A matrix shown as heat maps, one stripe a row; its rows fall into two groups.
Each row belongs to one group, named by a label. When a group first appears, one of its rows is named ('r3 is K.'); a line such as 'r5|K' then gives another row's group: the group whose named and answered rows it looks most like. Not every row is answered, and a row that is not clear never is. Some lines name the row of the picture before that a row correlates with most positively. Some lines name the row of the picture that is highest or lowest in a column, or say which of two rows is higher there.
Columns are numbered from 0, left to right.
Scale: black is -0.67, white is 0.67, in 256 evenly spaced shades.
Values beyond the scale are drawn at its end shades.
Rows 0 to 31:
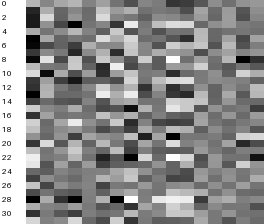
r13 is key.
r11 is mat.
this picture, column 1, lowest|10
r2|key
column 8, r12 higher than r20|No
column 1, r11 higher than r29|Yes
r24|key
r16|key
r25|key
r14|mat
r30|mat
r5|key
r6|mat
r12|key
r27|mat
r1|key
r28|mat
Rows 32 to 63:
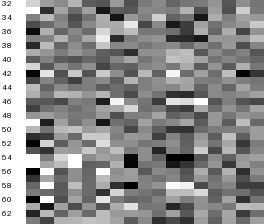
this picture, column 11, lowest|54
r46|mat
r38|key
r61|key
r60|key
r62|key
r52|key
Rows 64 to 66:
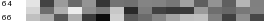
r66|mat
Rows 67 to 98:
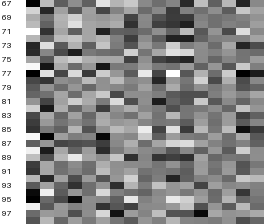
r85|key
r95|mat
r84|key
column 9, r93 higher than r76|Yes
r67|key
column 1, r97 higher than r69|Yes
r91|key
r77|key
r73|key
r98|key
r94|key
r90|key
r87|mat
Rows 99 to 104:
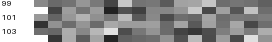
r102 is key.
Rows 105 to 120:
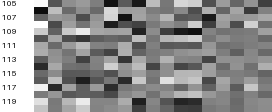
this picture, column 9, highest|116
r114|key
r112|mat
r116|mat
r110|mat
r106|key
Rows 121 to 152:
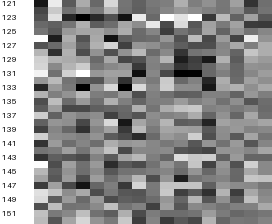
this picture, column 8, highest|124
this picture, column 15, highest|126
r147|mat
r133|mat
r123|mat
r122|key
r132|mat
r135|key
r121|key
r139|mat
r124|key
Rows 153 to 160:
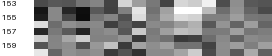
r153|mat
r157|mat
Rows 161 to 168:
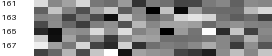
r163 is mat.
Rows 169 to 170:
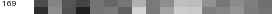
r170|mat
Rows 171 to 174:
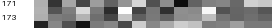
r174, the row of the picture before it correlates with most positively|170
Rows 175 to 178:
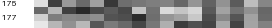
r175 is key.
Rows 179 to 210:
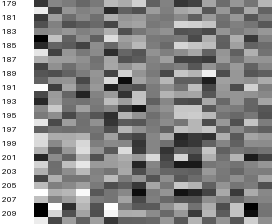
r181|key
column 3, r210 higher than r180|No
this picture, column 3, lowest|192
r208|key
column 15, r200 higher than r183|No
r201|key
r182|mat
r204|key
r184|key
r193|key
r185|mat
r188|key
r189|mat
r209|key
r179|key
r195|mat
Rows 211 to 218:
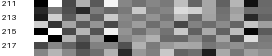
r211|key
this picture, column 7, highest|212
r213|key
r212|mat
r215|key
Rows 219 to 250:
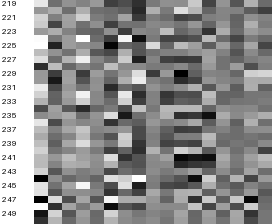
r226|mat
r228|key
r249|key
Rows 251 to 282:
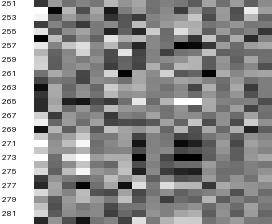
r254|mat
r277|mat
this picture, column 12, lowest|261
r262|mat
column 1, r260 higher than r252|Yes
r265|mat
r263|key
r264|key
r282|mat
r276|key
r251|key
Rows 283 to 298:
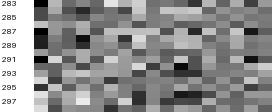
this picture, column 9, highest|284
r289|mat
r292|key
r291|key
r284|mat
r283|key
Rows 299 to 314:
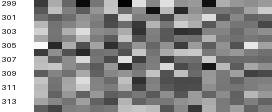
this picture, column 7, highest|299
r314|key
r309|key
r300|key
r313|mat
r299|mat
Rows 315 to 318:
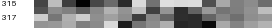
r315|mat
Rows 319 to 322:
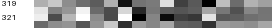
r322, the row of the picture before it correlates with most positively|318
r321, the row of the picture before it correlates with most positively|317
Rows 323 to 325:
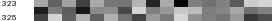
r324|mat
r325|key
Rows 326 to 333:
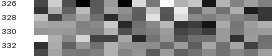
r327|key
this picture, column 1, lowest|328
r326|mat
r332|key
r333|key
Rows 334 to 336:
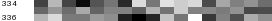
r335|key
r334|mat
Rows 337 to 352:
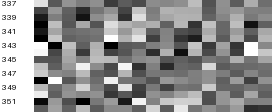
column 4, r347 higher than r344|No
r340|key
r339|mat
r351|mat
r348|key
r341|key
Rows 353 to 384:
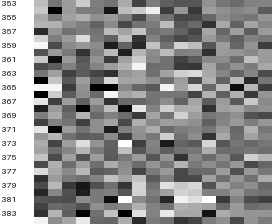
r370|mat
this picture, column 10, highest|381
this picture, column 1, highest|365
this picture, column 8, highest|354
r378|key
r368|mat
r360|mat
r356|mat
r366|key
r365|mat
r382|mat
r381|mat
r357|key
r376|key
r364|key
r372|mat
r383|mat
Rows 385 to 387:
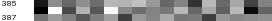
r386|key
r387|mat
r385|key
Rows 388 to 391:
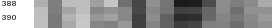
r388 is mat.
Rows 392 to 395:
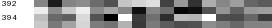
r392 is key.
